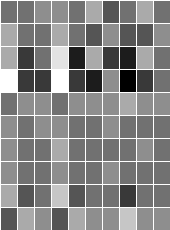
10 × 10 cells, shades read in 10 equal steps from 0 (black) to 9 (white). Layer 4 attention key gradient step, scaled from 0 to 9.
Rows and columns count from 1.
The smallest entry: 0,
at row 4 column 8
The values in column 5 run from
1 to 6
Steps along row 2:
down same up down down up down same up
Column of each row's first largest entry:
6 1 4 1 8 1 4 1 4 8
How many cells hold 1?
3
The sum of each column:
53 38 42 58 37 42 43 35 44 43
